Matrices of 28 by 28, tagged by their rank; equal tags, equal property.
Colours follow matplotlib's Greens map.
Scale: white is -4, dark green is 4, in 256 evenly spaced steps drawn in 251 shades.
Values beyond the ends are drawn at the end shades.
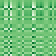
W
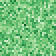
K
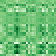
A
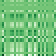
W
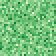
K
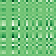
W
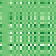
W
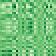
A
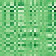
A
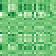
A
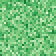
K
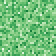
K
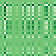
W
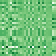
A
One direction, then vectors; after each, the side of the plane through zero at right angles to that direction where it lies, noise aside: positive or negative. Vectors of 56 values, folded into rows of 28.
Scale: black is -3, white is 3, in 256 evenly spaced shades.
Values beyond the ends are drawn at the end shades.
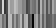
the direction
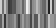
negative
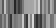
negative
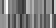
negative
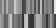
positive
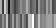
negative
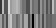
positive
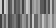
negative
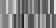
positive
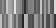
positive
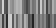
positive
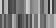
negative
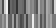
negative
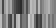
negative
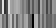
positive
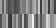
negative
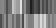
positive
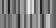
negative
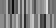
negative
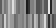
positive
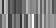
negative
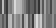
positive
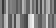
negative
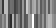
negative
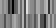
negative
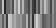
positive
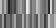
negative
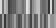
negative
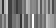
negative
